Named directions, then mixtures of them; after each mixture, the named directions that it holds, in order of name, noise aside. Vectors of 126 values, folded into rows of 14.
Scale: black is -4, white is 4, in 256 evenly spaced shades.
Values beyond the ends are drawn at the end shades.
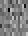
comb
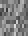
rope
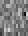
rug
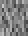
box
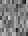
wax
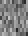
wax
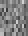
box, rope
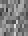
rope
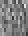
box, comb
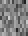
wax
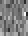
rug, wax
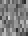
wax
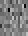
comb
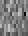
comb, rug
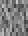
box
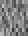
box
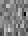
rug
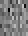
comb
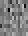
comb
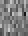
comb, rug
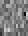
rug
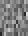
rope, rug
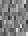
comb, wax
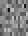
comb, rug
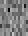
box, comb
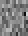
box, rug
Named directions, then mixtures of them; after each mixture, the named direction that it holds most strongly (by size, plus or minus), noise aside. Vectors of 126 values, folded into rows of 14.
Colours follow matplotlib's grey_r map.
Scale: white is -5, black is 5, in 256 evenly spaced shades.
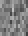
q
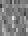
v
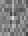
q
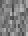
q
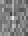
q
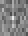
v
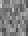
q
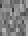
q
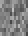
q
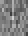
q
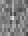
q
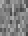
q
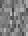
q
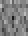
v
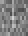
q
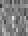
v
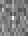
v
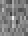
v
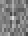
q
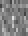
v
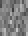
q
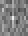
v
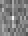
v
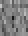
v
